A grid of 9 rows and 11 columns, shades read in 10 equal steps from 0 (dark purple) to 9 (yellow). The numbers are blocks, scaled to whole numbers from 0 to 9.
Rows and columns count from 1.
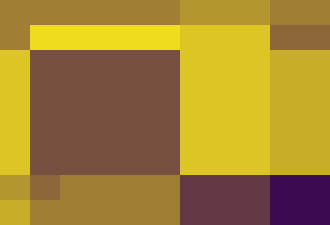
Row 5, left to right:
8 3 3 3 3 3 8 8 8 7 7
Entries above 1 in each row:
11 11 11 11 11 11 11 9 9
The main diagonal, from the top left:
5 9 3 3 3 3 8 2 2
